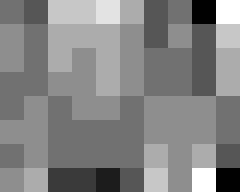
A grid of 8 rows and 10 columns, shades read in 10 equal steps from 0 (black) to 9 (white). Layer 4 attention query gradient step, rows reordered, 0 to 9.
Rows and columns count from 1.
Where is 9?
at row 1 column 10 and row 8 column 9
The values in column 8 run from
4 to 5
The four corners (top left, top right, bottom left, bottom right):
4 9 5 0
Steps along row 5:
up down up same down up same same down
